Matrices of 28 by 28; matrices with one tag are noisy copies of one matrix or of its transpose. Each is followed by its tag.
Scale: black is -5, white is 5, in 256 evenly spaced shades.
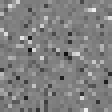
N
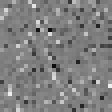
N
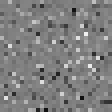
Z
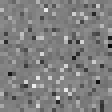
Z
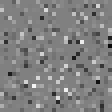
Z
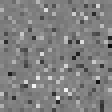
Z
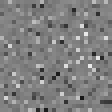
Z
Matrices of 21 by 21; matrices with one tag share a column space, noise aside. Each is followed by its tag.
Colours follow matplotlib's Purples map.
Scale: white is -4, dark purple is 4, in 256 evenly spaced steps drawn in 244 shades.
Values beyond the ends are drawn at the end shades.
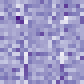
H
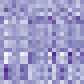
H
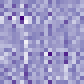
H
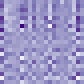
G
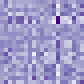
H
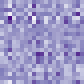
H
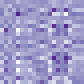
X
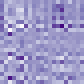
G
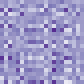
X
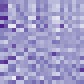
G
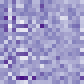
G
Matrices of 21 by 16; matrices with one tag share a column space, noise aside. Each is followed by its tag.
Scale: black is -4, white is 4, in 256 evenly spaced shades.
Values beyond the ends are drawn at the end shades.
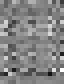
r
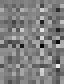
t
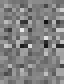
t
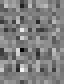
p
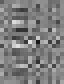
t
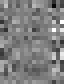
p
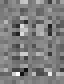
r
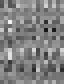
p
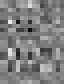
p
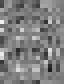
p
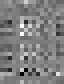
r
